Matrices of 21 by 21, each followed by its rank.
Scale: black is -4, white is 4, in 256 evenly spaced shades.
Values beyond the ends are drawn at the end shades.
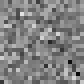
full rank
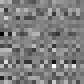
three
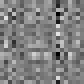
three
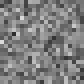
full rank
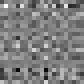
three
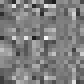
three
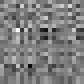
three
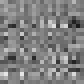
three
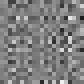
three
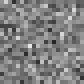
full rank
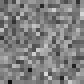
full rank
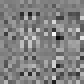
three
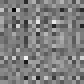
three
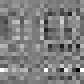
three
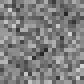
full rank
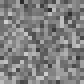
full rank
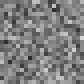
full rank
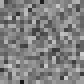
full rank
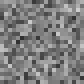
full rank
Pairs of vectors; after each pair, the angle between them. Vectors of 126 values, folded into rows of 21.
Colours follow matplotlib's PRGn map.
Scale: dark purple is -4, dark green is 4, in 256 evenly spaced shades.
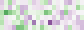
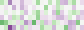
orthogonal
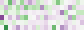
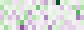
partly aligned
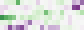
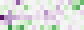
nearly opposite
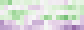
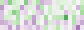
partly aligned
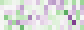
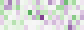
orthogonal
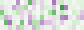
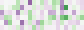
nearly opposite
